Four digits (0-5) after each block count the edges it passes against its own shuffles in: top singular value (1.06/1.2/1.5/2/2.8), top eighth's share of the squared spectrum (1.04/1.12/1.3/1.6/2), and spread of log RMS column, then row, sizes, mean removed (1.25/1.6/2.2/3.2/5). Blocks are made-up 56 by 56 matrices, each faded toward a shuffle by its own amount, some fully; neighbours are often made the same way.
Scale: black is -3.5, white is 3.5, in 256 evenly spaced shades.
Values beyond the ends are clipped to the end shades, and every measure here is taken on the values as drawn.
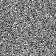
0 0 0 0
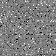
2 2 0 1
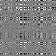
5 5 3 4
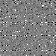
4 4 1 2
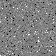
2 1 0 0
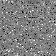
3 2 0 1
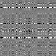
5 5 2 4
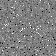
1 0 0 0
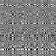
5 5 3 4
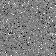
0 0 0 0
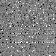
3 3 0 2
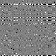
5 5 1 3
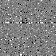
3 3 0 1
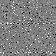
3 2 0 1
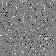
0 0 0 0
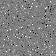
0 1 0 0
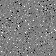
0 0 0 0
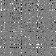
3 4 3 3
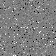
1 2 0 1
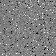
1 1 1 0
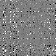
2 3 3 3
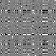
5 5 3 3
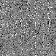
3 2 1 0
